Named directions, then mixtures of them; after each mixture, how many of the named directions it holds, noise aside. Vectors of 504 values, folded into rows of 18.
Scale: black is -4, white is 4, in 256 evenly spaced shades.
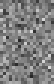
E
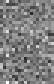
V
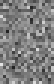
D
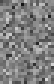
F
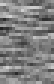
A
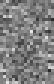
three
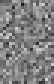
one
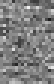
three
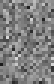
three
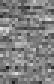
two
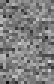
two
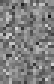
one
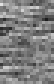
one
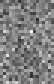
two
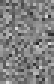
two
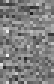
two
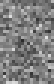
three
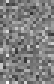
one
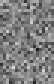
two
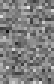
two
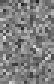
three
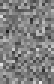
one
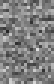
three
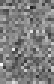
three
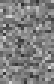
three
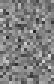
one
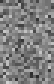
three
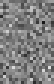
two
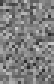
three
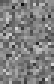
one
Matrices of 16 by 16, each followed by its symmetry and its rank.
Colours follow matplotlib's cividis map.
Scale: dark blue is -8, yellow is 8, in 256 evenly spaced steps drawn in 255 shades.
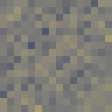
symmetric, full rank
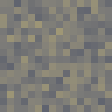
neither, full rank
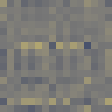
neither, rank three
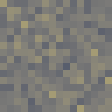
symmetric, full rank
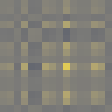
symmetric, rank one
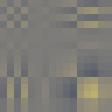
symmetric, rank one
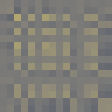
symmetric, rank two
